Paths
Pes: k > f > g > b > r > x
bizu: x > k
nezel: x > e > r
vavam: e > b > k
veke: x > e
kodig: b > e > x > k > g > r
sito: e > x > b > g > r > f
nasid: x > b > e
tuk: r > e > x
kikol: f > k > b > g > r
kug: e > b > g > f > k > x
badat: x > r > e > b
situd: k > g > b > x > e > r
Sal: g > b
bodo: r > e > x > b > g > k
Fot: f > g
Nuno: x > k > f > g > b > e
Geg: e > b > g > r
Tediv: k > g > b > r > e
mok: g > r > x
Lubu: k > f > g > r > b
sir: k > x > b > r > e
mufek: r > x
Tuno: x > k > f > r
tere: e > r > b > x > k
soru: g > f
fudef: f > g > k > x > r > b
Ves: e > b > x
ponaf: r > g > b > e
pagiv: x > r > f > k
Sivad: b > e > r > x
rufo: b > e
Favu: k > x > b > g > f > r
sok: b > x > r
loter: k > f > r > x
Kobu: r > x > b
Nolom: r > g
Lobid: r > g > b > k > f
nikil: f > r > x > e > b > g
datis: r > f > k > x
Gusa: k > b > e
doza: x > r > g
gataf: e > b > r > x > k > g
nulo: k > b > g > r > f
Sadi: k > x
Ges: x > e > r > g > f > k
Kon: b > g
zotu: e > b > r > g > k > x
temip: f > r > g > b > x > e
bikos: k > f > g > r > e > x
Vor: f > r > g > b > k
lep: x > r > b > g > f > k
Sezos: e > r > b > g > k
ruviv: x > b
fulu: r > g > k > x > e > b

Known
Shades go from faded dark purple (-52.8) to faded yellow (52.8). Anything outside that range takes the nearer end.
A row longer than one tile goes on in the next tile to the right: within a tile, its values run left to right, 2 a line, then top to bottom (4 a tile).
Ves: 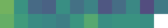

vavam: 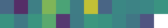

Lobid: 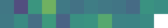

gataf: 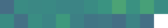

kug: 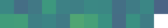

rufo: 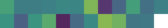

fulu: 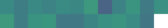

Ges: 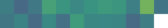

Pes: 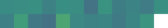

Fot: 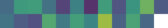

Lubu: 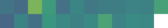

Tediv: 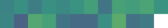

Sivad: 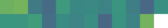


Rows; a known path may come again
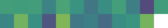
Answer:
sok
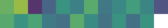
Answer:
veke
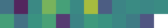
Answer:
vavam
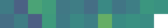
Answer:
nulo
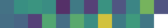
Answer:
soru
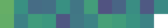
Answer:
nasid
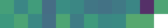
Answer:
Kobu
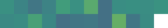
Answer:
sir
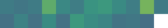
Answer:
Ges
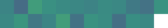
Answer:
fudef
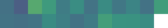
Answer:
Lubu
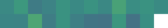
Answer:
situd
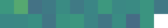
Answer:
bikos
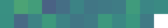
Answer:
nikil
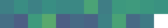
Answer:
Tediv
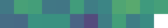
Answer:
Geg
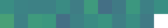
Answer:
fulu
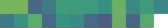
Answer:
nezel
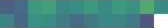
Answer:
Sezos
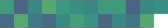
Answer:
Tuno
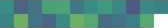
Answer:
datis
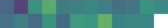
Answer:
Lobid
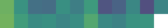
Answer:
Ves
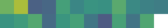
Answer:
tuk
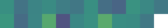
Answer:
Nuno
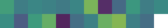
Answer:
rufo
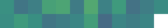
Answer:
tere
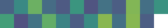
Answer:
Sal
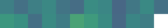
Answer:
kug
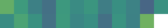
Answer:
Sivad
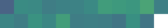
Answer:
gataf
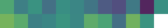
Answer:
ruviv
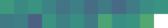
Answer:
sito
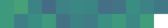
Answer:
temip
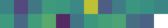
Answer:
Gusa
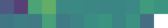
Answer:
Vor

